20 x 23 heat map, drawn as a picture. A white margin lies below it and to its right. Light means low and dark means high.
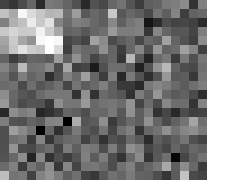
In the top left lies a patch that is lower than the rest. The ninth with the lowest average is the top left. On average the colour sits 60% of the way up the scale.
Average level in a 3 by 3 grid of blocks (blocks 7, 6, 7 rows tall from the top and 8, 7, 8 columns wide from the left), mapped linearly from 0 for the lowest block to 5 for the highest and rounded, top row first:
0 4 5
4 5 5
5 5 5
